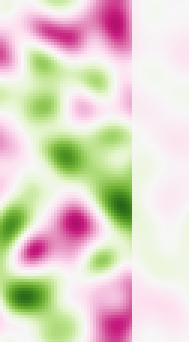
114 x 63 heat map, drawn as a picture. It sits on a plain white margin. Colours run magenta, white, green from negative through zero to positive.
The centre is the ninth with the highest average. The ninth with the lowest average is the top middle. No regular stripes run through it. The histogram is bell-shaped. The right part is calmer, past a seam about 70% of the way across.
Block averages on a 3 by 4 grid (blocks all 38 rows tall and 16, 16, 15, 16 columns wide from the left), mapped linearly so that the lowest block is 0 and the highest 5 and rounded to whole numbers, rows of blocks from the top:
2 1 0 2 | 3 3 5 2 | 4 2 1 2
